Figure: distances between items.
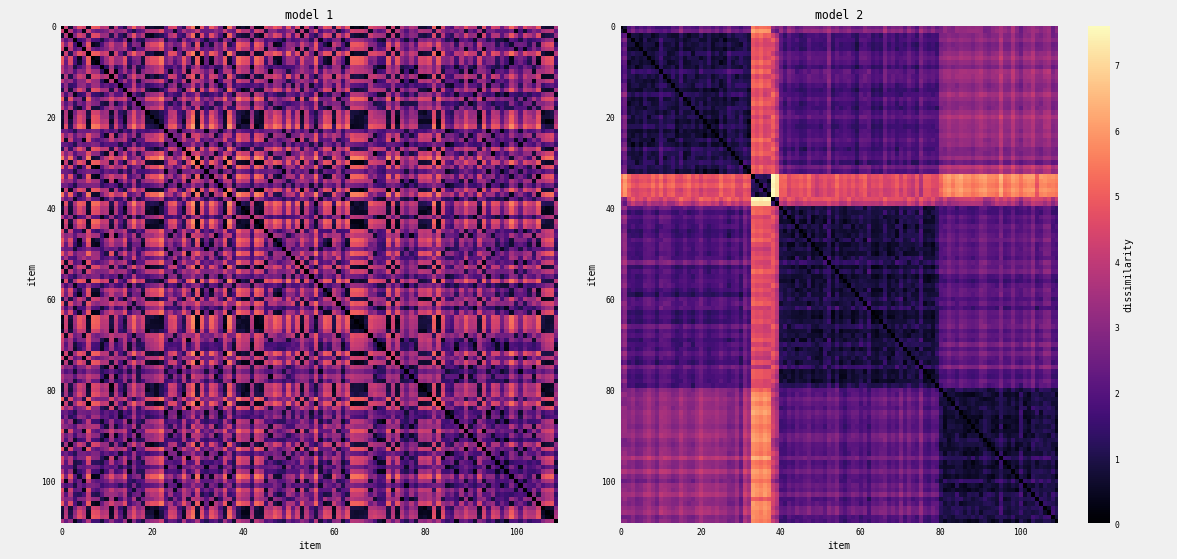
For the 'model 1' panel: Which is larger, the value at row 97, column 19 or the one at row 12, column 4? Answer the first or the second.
the second
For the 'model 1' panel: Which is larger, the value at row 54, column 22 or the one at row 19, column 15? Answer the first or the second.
the first
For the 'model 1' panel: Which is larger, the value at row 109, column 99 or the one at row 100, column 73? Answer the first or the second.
the first
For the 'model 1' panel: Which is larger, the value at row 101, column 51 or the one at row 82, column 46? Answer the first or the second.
the second
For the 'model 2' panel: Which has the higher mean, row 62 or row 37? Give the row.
37
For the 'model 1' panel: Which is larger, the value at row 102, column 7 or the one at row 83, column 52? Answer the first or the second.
the second
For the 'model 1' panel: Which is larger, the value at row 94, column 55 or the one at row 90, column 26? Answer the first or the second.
the second
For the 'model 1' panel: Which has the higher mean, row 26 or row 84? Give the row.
84
